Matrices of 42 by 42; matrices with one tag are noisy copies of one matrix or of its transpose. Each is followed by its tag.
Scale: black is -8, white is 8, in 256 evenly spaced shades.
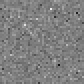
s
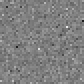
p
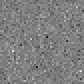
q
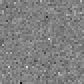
p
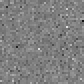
p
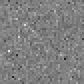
s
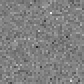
q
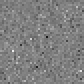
q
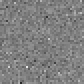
p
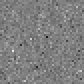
q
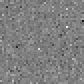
p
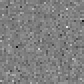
p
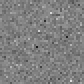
q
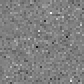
q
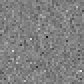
q
